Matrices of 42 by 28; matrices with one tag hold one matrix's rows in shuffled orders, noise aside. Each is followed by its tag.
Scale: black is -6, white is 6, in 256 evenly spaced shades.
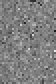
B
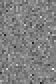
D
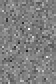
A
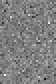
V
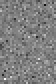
V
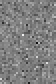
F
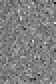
B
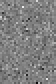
F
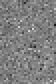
B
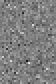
A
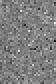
B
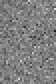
B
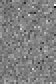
B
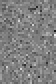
B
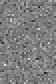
V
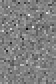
A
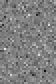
V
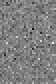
D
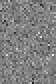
D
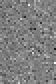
B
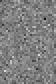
V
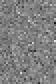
B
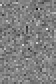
F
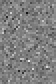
A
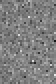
B
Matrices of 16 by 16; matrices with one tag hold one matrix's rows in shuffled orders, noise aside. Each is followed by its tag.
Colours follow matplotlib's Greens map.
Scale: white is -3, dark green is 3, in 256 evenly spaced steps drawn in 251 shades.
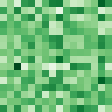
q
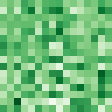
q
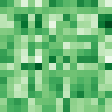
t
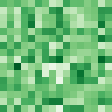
q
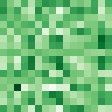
q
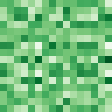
t
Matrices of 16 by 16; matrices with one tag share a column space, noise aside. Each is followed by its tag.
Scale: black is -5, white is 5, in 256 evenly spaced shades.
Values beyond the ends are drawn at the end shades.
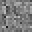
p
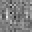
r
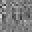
r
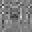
r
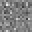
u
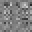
u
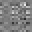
u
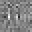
r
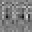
r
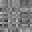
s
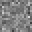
p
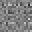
u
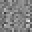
s
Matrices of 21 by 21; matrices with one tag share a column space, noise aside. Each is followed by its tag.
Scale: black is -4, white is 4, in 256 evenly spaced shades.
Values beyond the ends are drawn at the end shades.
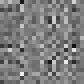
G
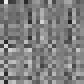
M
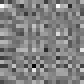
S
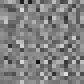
G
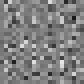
G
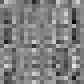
M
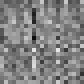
M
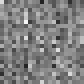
M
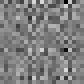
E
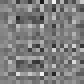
G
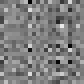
G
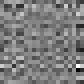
S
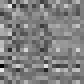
S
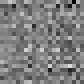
S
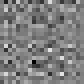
G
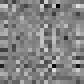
S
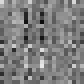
M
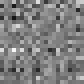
E
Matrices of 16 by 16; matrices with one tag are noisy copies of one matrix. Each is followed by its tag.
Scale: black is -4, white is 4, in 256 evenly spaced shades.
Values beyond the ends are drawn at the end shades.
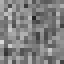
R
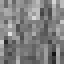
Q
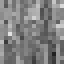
Q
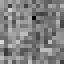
R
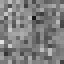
R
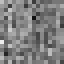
R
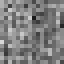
R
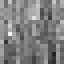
Q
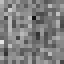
R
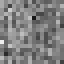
R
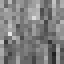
Q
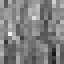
Q
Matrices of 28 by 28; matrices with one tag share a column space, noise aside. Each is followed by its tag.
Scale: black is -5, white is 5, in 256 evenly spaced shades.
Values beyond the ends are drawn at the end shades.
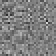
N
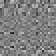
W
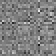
N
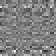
W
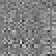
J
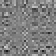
W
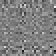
W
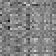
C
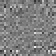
W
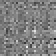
J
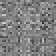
C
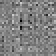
C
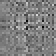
C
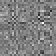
N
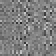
N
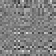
W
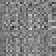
C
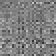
J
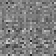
J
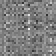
C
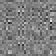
N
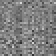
J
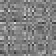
N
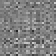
J
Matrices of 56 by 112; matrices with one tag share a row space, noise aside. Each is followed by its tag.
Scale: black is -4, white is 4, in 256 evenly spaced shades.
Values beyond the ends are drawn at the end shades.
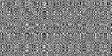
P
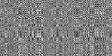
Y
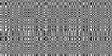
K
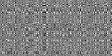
P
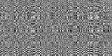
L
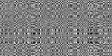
L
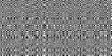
P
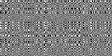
K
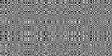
K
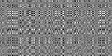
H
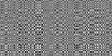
Y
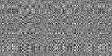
H
